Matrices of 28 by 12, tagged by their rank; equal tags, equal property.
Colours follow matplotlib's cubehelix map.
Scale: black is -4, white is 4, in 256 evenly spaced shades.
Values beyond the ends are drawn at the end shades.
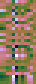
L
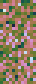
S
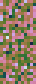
S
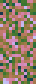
S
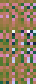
L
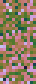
S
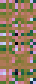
L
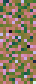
S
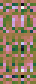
L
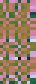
L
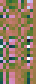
L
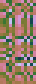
L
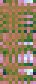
L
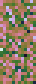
S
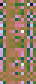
L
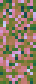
S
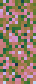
S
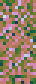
S
